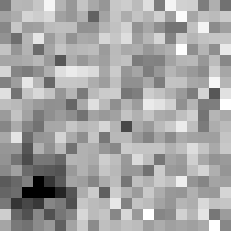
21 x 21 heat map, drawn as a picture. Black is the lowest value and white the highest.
One dip sinks in the bottom left. Neither half mirrors the other. No regular stripes run through it. The ninth with the lowest average is the bottom left.
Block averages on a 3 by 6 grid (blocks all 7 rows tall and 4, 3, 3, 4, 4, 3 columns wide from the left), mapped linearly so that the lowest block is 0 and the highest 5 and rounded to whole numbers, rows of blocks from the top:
4 5 4 5 5 5 / 4 4 4 4 5 5 / 0 0 5 5 4 5
